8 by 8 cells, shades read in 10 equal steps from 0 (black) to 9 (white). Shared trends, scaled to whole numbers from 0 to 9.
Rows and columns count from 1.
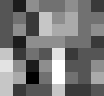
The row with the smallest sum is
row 1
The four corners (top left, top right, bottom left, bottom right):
3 2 7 3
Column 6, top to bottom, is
5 6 6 4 2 3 4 2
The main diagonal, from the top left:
3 4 2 5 8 3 3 3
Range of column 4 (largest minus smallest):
4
